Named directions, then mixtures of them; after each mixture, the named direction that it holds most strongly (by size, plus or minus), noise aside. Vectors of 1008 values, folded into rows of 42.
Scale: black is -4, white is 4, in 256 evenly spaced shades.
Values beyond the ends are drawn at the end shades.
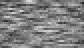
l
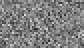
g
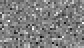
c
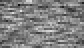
l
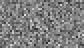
g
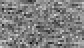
l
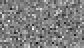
c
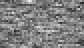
l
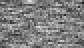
l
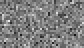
c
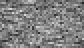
l
